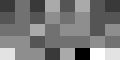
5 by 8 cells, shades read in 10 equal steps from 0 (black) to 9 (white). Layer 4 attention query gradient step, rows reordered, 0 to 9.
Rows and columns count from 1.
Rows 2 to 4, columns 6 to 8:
5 3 3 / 5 3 5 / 4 5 4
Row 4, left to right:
5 5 3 4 4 4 5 4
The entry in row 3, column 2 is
4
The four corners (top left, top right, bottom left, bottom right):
2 2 8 8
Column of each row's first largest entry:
4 4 3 1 7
